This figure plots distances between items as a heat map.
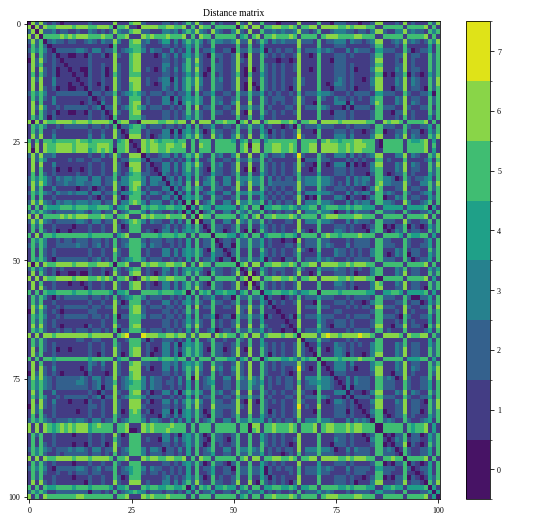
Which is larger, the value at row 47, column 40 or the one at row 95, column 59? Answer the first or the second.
the second
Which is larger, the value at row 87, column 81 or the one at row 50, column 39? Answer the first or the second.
the second
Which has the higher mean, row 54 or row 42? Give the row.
54
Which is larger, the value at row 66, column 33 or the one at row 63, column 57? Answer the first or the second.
the first
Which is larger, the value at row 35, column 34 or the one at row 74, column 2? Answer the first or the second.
the first
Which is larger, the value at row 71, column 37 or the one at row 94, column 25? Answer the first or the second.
the first
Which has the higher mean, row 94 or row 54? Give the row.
54
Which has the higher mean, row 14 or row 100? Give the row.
100
